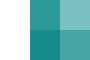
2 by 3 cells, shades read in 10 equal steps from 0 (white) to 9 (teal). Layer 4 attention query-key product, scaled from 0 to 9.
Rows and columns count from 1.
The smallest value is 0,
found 2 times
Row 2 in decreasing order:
9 7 0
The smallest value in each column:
0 8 5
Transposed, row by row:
0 0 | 8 9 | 5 7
